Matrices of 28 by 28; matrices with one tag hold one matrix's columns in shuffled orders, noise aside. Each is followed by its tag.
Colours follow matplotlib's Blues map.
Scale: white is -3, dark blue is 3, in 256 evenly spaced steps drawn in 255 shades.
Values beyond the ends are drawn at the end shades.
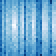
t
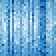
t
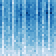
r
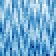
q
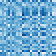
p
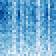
r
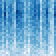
r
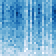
r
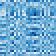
p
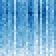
r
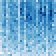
r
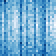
t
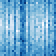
t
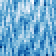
q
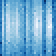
t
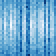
t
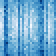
t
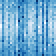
t
